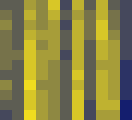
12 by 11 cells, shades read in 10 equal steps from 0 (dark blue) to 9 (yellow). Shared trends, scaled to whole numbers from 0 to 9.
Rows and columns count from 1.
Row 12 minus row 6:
-2 -1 1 0 -1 1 1 -1 -1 0 -2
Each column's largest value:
5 4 9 6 8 3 8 4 8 7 2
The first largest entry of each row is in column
5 3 9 9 3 3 3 3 3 3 3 3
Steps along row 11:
same up down down down up down up same down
